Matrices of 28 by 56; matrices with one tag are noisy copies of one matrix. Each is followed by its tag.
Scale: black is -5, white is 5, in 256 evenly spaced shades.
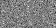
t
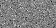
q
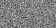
q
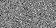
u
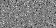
t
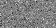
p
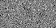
u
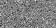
p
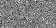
p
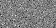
q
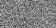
p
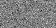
p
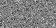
p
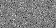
q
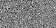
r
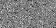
r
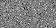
u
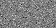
q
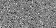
r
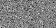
r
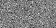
r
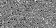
p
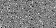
r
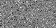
p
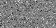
p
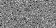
p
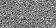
p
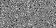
t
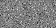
u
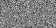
t
